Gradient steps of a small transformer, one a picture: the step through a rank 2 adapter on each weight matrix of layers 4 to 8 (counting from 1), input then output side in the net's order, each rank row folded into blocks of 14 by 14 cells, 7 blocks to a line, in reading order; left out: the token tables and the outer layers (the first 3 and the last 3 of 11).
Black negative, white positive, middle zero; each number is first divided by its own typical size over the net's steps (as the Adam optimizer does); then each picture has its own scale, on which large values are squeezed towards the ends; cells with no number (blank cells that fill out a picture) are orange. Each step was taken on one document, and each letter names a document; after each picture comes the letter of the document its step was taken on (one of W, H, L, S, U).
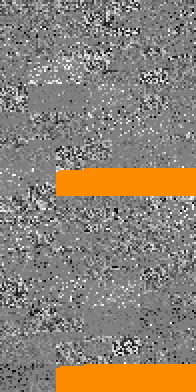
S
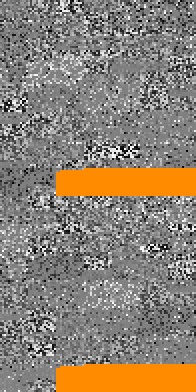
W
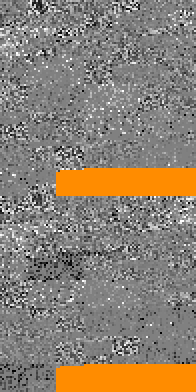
S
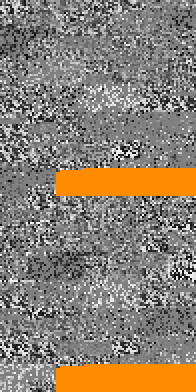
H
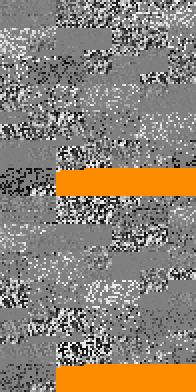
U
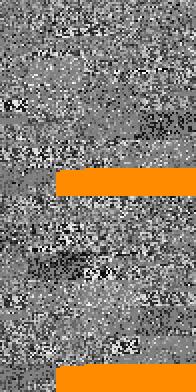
H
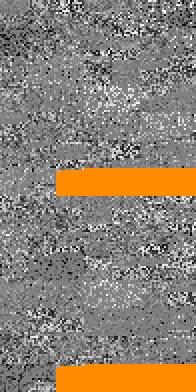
W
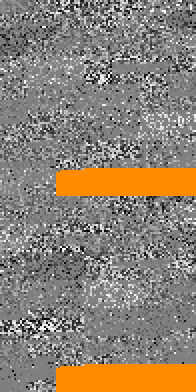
W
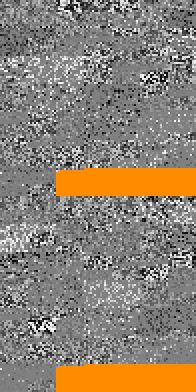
W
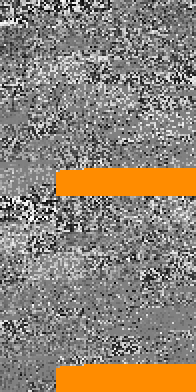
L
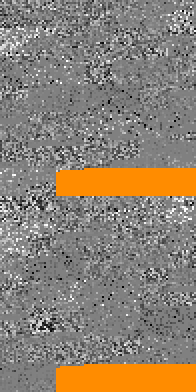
S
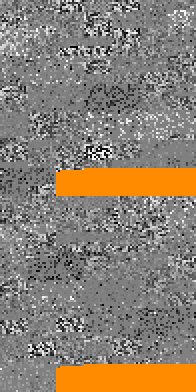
S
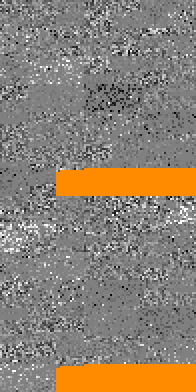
S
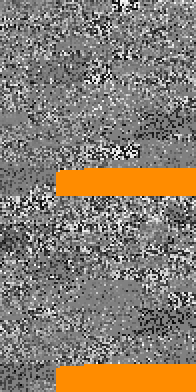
L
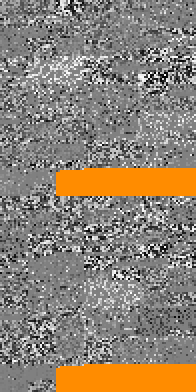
W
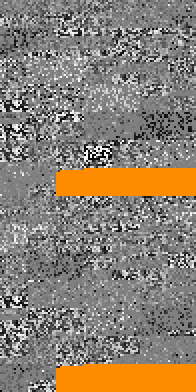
H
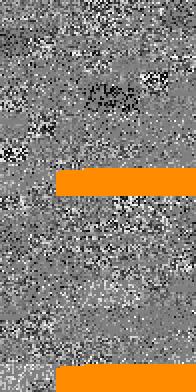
W
